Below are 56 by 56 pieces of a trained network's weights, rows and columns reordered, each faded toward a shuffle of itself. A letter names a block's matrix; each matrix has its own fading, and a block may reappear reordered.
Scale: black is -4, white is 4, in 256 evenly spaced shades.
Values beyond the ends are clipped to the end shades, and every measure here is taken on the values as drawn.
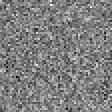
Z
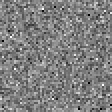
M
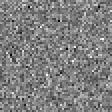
M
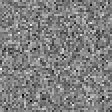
Z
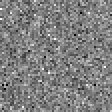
M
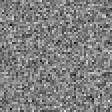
Z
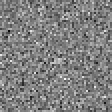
Z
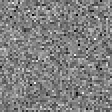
M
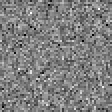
M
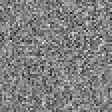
Z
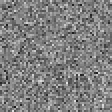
Z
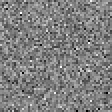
M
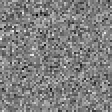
Z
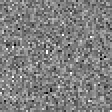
M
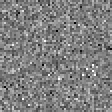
M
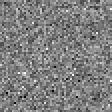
M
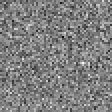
Z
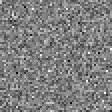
M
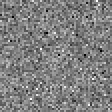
M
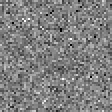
M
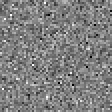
M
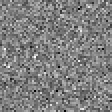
M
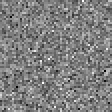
M
